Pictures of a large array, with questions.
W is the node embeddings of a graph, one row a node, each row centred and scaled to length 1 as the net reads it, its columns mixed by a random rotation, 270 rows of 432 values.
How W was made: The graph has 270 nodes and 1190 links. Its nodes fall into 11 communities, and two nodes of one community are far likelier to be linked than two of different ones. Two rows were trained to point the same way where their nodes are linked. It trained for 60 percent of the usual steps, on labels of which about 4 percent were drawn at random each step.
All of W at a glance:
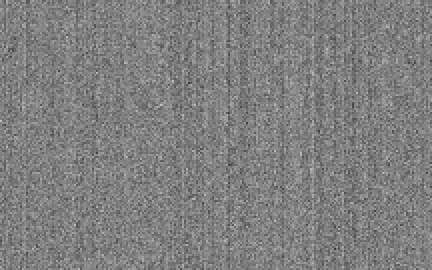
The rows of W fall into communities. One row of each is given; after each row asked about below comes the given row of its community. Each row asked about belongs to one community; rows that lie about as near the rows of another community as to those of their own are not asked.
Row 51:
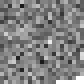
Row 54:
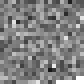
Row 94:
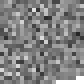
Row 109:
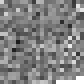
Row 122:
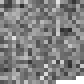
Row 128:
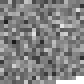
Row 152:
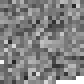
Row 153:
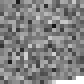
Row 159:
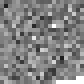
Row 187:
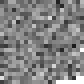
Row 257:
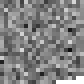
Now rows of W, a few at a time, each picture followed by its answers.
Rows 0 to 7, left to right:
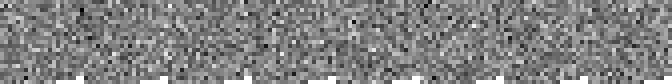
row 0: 152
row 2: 257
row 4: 54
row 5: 159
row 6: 128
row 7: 51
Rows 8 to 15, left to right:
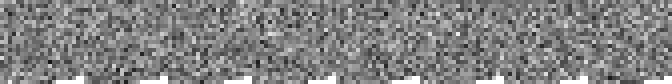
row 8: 122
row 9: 152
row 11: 54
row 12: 128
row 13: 187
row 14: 159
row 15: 257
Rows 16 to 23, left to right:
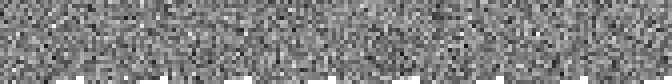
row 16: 159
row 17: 122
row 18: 257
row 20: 109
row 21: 51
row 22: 128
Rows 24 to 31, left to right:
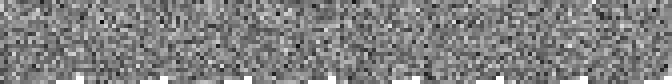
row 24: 187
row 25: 54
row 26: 54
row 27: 187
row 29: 152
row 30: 257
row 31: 51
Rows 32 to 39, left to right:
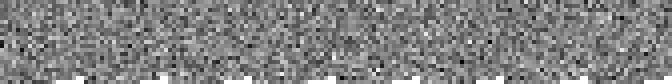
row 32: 153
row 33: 187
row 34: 51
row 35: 159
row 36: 94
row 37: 51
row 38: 94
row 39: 152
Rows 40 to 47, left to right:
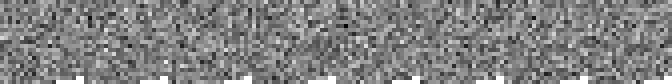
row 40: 54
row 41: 257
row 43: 257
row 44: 187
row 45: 187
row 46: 257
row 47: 257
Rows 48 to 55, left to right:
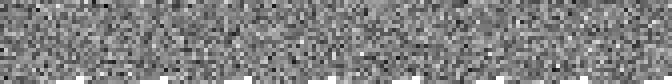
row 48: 94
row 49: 122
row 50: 122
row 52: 51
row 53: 152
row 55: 153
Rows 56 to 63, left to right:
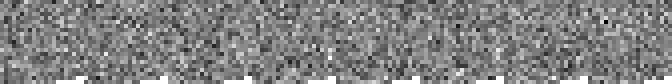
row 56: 128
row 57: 94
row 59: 109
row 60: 54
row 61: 109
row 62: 109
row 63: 54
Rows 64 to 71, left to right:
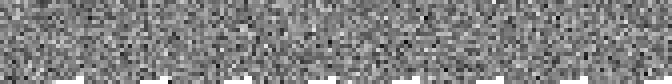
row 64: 152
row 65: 187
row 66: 187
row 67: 128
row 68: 51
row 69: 54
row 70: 128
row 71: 94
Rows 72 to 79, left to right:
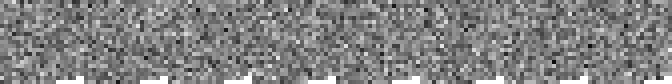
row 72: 187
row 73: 257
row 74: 51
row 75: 128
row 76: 257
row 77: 122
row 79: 187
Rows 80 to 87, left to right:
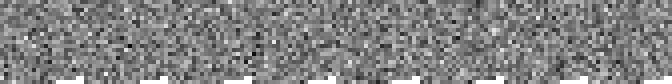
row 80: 51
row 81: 51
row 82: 257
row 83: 187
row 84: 153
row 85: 187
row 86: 159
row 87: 122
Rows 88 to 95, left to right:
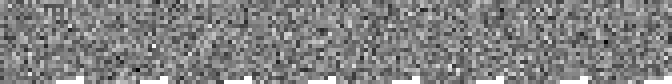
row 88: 257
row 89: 54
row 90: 94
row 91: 257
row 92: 257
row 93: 152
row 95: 109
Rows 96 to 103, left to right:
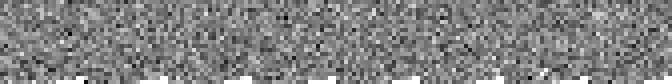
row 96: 54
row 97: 159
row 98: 159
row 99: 94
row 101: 94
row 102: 152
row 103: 187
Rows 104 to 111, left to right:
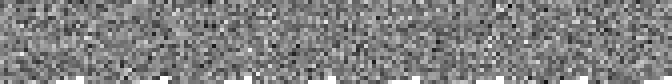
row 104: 54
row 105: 152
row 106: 187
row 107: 187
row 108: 153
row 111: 153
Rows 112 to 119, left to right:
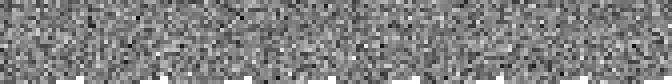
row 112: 122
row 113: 187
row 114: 153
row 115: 152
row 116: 153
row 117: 152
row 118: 109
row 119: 51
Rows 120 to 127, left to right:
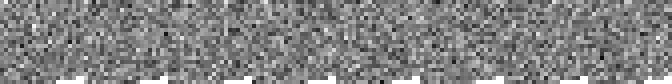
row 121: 122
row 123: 187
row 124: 109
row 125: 153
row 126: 152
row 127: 109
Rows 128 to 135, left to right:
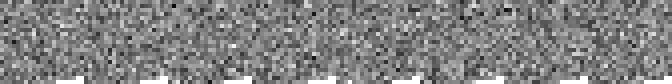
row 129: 257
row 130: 159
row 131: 159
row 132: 51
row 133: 159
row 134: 152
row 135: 128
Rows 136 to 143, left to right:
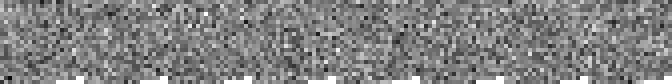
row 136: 187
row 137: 51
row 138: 54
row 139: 109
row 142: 51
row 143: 152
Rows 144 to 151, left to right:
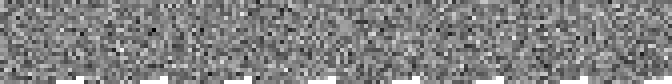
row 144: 257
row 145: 122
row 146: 257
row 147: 94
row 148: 152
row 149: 153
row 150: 109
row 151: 109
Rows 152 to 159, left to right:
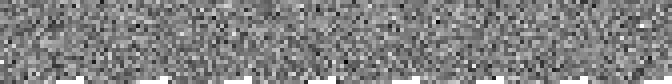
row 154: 94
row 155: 51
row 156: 54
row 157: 54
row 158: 54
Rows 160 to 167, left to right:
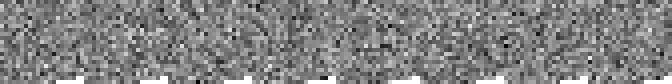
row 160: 257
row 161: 94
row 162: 128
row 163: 122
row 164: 153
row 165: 109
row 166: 187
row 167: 122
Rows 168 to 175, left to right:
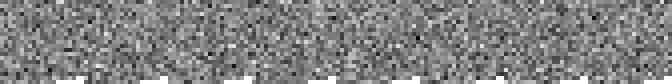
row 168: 257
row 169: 128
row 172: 109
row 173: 152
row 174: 153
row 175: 54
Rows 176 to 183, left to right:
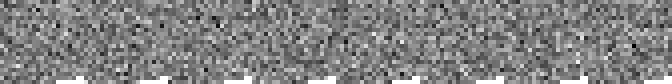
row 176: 94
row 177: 153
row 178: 94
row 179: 122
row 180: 94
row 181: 122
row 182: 109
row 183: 94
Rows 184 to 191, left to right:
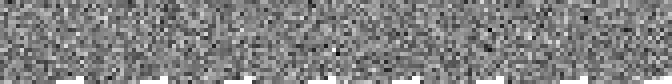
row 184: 257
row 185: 152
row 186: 187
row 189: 94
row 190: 128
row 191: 109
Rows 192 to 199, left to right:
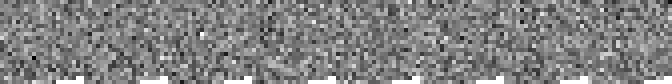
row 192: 54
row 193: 109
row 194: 152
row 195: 153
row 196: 257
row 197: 122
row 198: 54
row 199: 54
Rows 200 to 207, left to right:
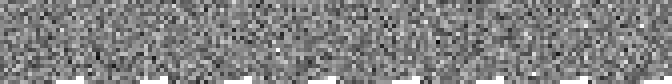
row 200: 109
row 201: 109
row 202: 128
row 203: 159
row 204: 94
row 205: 187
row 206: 257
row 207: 159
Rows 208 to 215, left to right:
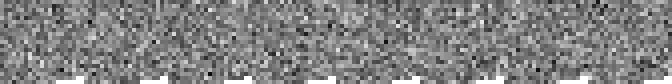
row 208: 257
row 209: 122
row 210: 128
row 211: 153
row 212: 187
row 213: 159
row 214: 152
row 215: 159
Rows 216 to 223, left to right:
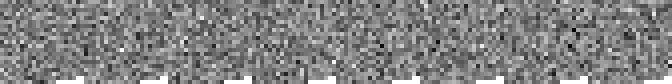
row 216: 153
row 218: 187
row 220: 128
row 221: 109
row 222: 94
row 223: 257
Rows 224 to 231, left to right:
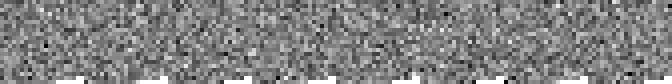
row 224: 257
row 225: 159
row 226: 257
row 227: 152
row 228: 187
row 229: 51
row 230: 159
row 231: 128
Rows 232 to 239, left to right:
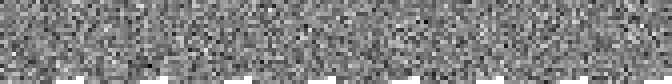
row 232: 153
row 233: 159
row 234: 122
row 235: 122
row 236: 128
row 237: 159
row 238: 153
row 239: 94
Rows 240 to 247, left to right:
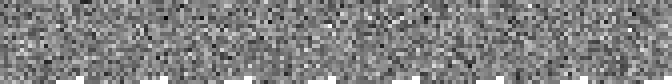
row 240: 51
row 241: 94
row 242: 94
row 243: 54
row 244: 159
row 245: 128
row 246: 159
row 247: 54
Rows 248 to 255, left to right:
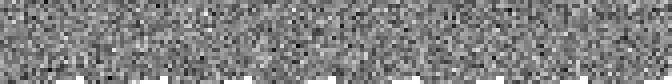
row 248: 152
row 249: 152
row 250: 54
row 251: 153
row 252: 257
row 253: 94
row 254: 152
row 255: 51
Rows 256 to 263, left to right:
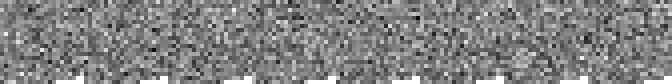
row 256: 51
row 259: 122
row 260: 94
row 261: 257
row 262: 109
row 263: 153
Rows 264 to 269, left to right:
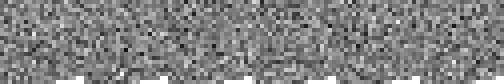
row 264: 128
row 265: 152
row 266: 257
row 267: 122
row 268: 153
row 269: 159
